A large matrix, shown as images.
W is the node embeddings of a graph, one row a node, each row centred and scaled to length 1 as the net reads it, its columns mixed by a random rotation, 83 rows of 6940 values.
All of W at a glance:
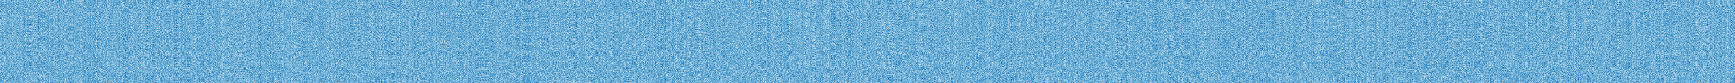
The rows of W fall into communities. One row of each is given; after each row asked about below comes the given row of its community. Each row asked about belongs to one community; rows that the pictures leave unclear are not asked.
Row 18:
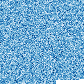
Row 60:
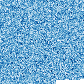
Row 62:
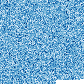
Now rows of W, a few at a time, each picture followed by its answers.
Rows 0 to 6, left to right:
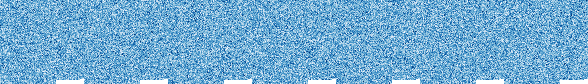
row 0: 60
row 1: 60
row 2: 18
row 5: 62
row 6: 62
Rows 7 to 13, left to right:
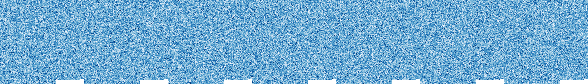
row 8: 18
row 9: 60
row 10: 18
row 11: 18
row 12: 62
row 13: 60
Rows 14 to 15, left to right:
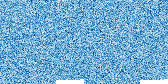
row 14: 60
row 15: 62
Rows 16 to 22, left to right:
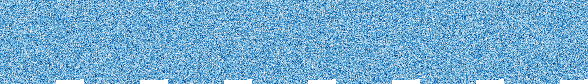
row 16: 60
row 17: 18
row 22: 62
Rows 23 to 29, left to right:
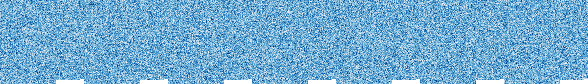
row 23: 60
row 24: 62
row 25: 62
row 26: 18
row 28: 18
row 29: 60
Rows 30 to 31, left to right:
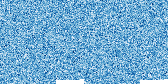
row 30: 18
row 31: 62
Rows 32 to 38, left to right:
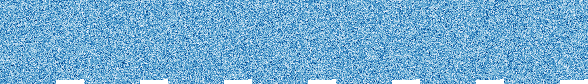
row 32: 18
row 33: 60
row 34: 62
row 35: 18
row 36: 60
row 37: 62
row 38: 60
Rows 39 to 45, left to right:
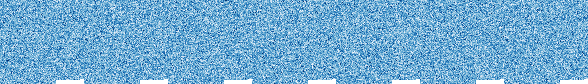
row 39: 60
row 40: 60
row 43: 62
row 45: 60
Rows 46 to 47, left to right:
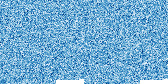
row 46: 18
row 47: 60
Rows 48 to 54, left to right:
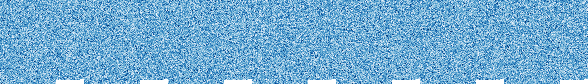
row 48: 60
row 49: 18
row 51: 62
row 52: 62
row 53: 62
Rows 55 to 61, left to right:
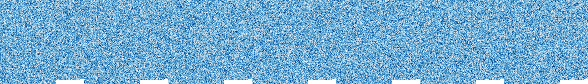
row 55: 62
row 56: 60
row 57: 60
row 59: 18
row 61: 60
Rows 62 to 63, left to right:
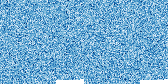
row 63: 62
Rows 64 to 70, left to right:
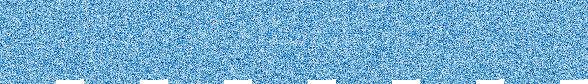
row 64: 60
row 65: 62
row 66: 60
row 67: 62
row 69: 18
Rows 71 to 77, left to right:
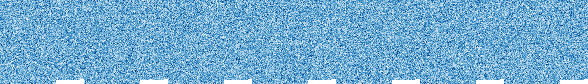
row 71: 60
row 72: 60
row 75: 18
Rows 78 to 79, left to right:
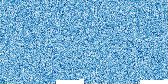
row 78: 18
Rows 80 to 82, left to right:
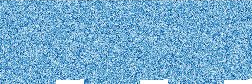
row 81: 18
